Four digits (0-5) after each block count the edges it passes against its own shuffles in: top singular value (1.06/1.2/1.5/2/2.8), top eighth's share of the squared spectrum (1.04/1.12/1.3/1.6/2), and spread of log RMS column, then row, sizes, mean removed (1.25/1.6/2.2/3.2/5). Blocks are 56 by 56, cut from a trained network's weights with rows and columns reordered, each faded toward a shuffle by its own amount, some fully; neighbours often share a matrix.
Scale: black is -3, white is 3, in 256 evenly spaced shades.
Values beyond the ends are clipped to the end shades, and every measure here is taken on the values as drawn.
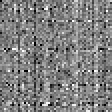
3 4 1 3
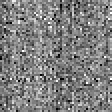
3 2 0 1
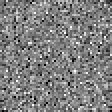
0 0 0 0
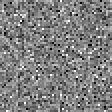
0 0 0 0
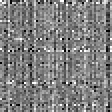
4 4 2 3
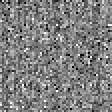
2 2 0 1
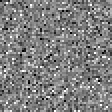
0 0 0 0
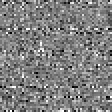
2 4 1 3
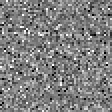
1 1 0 1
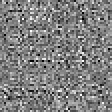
3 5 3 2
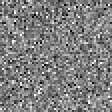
0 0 0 0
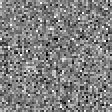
1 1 0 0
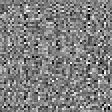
3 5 3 2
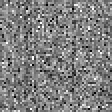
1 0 0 0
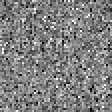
1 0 0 0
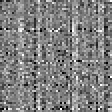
4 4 2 3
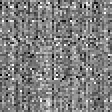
3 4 1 3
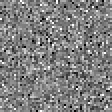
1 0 0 0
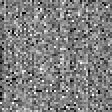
2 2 0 1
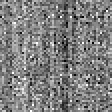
3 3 1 2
